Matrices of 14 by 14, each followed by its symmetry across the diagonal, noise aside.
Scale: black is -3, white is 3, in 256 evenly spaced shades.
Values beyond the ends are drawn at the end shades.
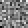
antisymmetric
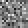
antisymmetric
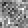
symmetric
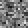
neither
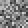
symmetric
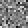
antisymmetric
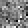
antisymmetric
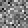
symmetric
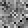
symmetric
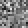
antisymmetric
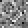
symmetric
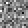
neither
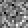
symmetric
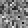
neither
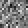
neither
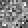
symmetric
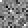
symmetric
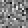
neither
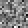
antisymmetric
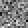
neither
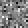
antisymmetric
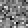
neither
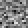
neither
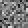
symmetric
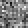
antisymmetric
